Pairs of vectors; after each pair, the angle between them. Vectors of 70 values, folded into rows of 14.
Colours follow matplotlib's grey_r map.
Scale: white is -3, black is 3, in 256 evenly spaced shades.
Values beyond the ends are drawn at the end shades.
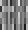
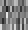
partly opposed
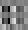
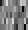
orthogonal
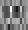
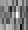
partly opposed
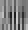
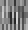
nearly parallel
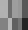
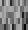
partly aligned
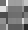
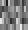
partly opposed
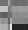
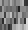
partly opposed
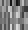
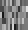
partly opposed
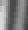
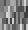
orthogonal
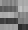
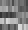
nearly opposite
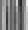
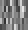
partly opposed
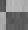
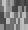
partly opposed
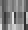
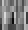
nearly opposite
